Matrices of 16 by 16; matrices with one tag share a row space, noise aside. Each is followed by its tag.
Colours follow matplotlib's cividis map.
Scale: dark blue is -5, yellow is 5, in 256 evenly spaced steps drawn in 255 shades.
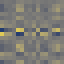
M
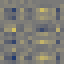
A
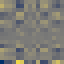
M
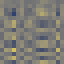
A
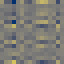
A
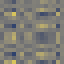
A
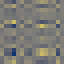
A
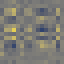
A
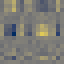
A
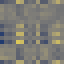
M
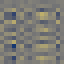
A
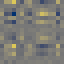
A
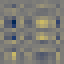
A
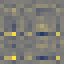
A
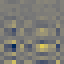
A
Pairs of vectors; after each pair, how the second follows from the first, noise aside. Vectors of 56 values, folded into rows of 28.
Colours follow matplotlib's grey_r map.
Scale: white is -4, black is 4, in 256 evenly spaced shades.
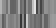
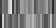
wrapped around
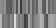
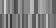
wrapped around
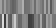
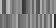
wrapped around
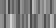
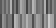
wrapped around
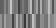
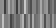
wrapped around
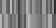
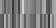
wrapped around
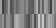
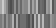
sign-scrambled
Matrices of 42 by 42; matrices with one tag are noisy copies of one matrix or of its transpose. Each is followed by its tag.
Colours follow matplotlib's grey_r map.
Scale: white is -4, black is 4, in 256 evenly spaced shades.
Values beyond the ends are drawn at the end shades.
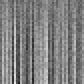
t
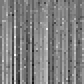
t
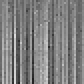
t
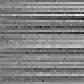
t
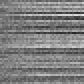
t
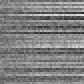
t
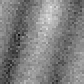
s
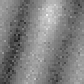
s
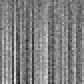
t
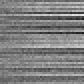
t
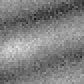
s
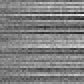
t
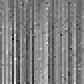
t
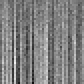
t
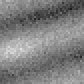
s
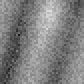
s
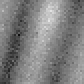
s
